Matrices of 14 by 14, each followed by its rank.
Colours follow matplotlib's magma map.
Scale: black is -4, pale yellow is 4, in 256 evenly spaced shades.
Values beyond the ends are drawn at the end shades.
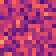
full rank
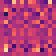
two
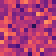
full rank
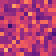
full rank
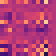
two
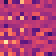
three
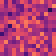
full rank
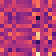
two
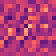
three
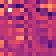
three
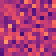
full rank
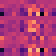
two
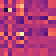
three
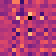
three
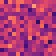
full rank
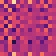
two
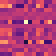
two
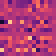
three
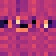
two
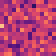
full rank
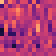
three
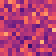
full rank
